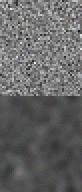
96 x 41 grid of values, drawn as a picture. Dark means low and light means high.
It is made of 2 by 1 panels. Panel 1,1: middling, fine-grained, strong in contrast. Panel 2,1: low, blotchy, faint in contrast.
